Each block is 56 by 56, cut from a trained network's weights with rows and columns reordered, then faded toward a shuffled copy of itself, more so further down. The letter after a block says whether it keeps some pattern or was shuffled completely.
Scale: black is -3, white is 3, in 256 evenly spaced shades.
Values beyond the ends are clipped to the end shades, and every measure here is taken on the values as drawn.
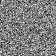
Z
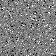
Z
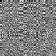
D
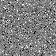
Z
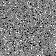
Z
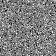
Z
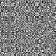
D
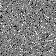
Z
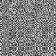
D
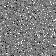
Z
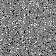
Z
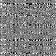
D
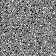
Z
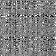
D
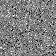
Z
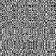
D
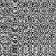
D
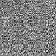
D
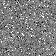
Z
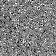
Z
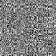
D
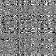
D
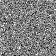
Z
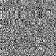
D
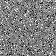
Z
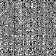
D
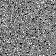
Z
